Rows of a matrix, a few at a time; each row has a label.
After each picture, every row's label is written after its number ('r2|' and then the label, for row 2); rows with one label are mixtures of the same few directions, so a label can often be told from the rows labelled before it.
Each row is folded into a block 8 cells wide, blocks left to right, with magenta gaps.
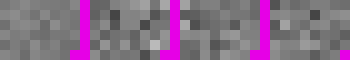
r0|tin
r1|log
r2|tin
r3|tin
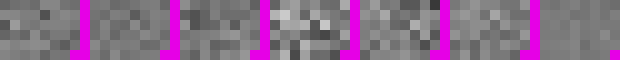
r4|tin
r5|tin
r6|tin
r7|tin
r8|log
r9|tin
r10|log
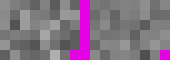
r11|log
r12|log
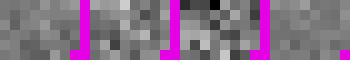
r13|log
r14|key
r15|key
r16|key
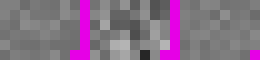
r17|log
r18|log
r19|tin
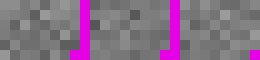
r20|key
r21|tin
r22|tin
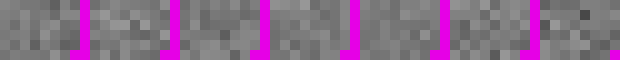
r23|log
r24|tin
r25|log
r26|key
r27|key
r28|key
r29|tin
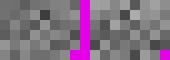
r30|tin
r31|key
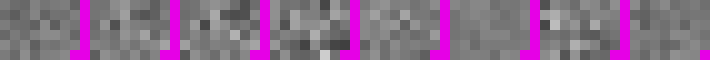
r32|tin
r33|key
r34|key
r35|log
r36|tin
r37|key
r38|tin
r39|tin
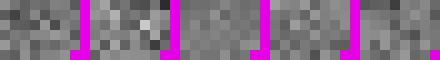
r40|tin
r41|log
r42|key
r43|key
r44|key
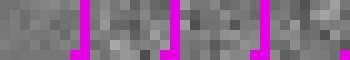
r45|log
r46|log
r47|tin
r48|key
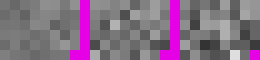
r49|log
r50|key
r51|log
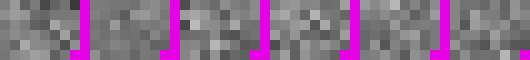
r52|log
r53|key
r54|tin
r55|tin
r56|key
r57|log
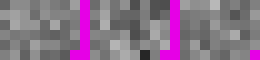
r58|tin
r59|log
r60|key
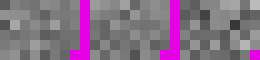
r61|tin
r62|key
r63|log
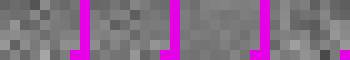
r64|key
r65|key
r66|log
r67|log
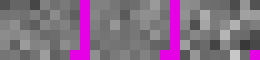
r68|key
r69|key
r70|log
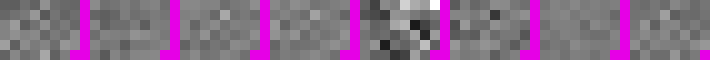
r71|key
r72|tin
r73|tin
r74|tin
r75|log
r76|tin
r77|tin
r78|key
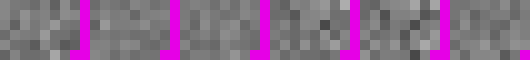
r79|log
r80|tin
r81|log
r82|log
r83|log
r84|log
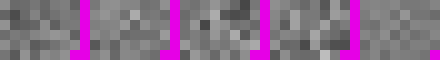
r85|tin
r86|tin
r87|key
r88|log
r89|tin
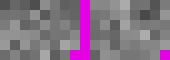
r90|key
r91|key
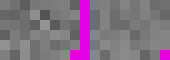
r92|tin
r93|log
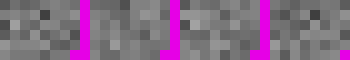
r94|tin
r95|key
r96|tin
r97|tin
